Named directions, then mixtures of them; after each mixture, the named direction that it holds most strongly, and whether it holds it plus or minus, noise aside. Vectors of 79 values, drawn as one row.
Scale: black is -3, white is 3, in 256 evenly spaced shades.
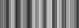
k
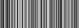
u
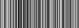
u, minus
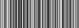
u, minus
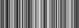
k, plus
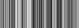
k, minus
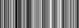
k, plus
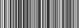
u, minus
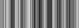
k, minus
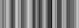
k, minus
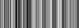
k, plus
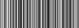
u, minus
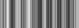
k, minus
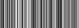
u, plus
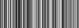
u, minus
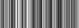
k, minus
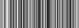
u, minus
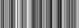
k, minus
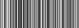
u, minus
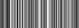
u, plus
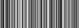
u, plus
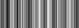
k, plus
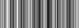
k, minus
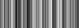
k, plus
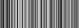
u, plus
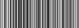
u, minus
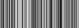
u, plus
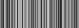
u, plus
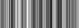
k, minus
